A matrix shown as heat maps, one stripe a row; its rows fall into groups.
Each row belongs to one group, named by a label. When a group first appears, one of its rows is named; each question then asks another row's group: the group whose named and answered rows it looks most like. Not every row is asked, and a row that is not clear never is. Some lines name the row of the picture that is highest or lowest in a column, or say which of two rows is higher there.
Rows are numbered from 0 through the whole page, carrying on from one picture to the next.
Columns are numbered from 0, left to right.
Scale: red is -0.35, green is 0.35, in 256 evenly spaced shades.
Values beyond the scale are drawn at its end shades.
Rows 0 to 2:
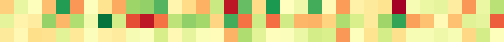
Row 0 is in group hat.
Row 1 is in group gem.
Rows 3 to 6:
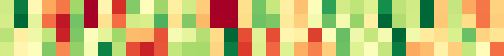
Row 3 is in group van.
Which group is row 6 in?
gem
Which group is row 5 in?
gem
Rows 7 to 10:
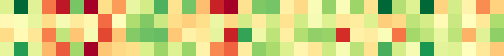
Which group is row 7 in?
van
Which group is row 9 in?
hat
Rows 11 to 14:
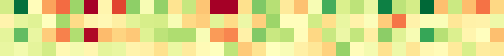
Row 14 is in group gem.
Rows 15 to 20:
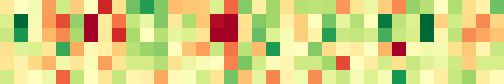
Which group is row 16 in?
van
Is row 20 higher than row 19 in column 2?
Yes
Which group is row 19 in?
hat
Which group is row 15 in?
hat
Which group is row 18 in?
hat
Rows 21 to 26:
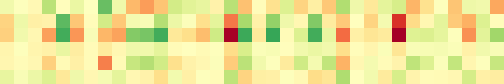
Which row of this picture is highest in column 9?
23
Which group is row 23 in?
hat
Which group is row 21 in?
gem
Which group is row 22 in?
hat
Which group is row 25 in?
hat
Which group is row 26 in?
gem
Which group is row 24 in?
hat
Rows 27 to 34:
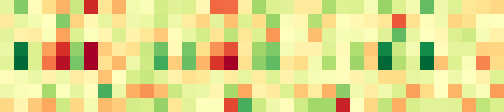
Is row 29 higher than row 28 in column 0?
Yes
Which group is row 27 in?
van
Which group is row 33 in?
gem
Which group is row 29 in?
gem
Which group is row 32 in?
hat
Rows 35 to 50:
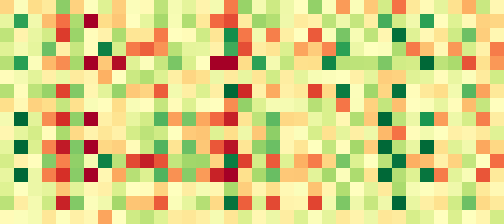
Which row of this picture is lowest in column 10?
46
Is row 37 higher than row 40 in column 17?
No
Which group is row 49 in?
gem
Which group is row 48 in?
gem
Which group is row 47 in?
van
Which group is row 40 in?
hat
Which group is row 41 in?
gem
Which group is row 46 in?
gem
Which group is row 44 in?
hat
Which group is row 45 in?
van
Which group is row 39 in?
van
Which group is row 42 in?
hat
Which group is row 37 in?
gem
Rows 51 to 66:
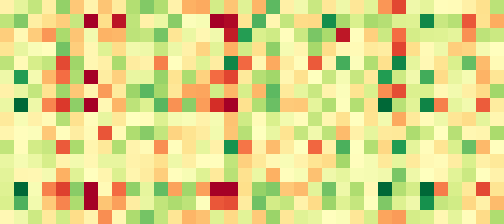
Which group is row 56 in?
van
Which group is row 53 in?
hat
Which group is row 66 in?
hat
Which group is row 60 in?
hat
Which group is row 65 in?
van
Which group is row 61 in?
gem
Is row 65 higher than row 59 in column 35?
No
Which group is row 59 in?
hat
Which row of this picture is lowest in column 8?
52
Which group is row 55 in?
gem
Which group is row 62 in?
gem
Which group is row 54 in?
hat
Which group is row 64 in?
van
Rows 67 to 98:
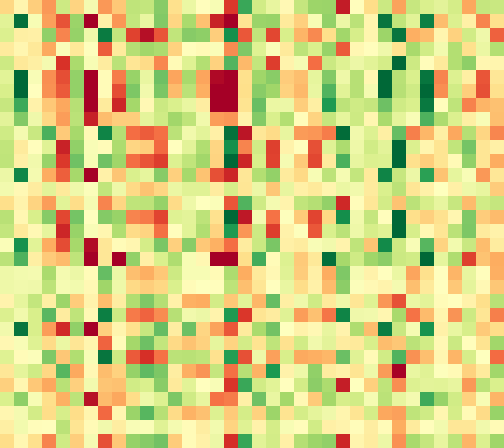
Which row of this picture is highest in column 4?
93
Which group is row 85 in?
van
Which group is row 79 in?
van
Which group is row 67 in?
hat
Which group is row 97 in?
hat
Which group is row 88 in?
hat
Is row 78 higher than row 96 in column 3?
Yes
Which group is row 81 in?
hat
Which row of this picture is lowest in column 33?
85
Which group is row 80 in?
gem
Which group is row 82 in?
gem
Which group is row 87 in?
gem
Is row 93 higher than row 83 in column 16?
No
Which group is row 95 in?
van
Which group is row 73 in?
van
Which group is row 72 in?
van
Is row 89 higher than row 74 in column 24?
Yes
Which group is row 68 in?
van
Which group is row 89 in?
gem
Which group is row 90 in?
van
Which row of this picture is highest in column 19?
93
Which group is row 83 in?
gem
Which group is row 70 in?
hat
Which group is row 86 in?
gem
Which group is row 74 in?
van
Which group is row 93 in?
hat
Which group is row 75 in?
van
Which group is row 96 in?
hat
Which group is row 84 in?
van
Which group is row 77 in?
gem
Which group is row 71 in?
gem
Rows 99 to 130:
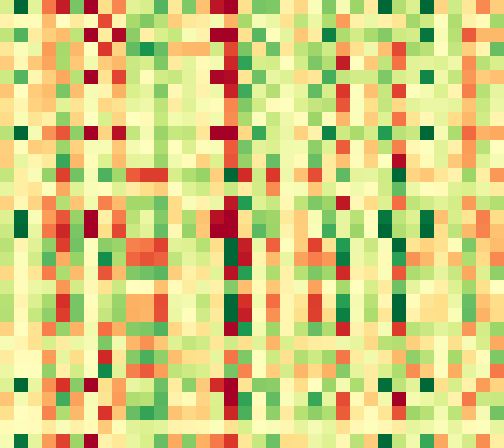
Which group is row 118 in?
hat
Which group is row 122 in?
hat
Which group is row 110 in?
hat
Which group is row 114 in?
van
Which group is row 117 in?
gem
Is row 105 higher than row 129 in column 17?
Yes
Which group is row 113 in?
hat
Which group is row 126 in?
van
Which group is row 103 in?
hat
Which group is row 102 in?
hat
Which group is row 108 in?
van
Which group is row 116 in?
gem
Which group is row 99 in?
van
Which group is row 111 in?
gem
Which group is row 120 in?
gem
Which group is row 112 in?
gem
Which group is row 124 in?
hat
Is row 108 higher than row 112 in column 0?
Yes
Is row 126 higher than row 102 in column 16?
No
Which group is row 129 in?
hat
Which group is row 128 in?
hat
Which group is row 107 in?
hat
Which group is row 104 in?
van
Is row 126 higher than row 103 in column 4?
No
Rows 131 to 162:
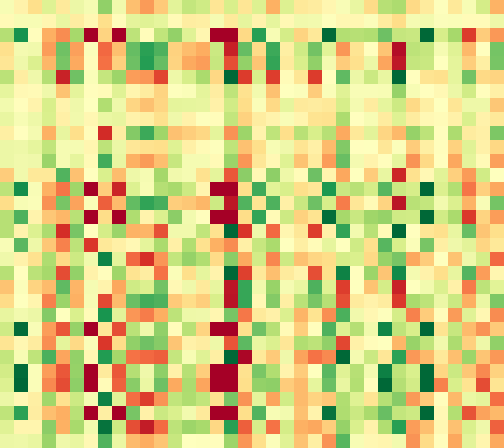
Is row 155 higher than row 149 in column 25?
No
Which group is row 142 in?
gem
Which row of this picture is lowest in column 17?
156
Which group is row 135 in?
hat
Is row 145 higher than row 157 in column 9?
Yes
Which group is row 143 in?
hat
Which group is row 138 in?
gem
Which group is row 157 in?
van
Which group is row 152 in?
hat
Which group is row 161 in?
gem
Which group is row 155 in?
hat
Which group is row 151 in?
hat
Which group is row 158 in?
van
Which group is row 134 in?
hat
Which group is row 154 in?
van
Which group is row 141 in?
gem
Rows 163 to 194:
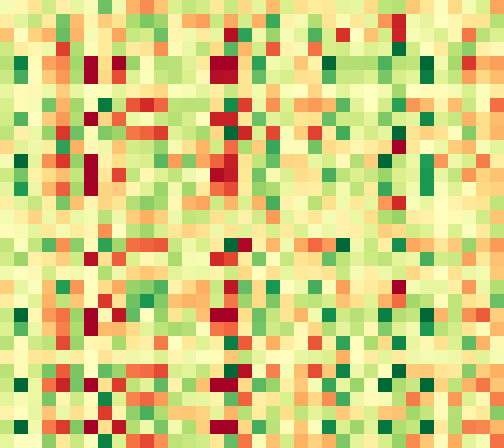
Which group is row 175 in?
van
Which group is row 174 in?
van
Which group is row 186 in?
van
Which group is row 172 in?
gem
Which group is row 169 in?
gem
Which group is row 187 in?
gem
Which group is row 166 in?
gem
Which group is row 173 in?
hat
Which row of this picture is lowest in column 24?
165
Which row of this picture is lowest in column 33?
167
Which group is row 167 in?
van
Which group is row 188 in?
hat
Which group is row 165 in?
hat
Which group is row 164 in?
hat
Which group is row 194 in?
gem
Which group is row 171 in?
van
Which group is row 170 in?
gem
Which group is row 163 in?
gem
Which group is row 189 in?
gem
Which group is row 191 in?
gem
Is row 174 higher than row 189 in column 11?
Yes
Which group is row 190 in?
van
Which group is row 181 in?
van
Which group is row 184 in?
hat
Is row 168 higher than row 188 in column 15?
No
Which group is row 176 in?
van
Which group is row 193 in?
van
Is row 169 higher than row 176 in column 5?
No
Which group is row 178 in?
gem
